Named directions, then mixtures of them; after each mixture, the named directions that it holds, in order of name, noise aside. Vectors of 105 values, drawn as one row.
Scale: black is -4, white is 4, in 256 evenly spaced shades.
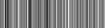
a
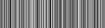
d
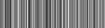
a, d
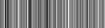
a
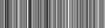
a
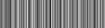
a, d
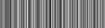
a, d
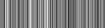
a, d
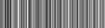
a, d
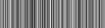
d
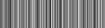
a, d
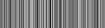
d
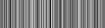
d
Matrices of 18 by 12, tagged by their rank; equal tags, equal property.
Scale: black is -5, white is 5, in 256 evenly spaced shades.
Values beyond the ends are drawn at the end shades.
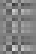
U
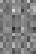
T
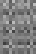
T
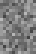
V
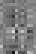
T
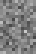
V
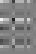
U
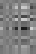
U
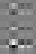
U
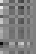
U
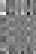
T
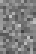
V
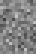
V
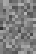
V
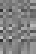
T
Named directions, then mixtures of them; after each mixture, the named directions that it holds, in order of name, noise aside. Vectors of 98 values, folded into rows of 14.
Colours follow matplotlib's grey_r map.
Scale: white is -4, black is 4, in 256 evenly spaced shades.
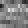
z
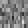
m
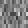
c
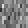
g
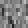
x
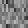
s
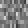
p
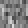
x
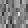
c, s, x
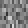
p, x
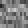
c, z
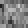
x, z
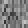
c, g, m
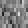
c, x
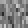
m, x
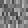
c, p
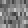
c, z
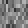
s, x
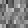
s, x, z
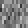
g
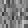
c, m, s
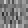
c, m, p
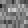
c, z
